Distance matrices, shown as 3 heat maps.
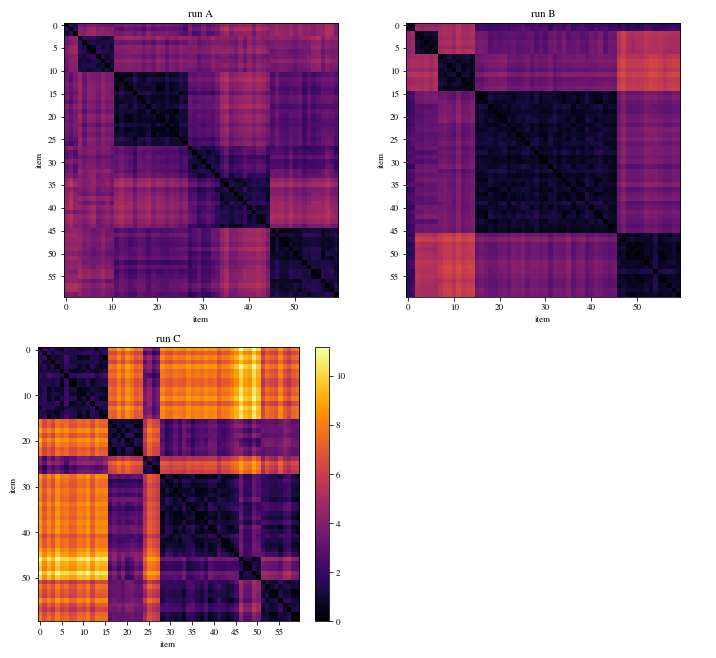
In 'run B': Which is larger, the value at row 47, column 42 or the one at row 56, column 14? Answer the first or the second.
the second
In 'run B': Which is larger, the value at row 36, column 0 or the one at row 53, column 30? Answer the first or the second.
the second
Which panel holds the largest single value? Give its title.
run C
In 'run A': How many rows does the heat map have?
60
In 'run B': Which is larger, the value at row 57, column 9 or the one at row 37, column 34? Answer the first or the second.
the first
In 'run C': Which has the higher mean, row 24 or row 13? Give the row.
13
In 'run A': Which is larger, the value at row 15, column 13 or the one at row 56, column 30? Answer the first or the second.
the second
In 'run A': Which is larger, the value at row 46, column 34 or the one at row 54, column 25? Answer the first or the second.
the first
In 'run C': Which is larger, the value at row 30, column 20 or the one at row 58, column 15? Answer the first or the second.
the second
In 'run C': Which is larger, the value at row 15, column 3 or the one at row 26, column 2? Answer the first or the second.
the second
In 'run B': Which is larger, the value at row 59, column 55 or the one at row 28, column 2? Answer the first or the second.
the second
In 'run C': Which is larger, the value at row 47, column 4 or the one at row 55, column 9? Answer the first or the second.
the first
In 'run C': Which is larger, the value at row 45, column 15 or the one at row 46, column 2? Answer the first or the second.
the second
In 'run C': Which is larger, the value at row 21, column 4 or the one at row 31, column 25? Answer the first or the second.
the first
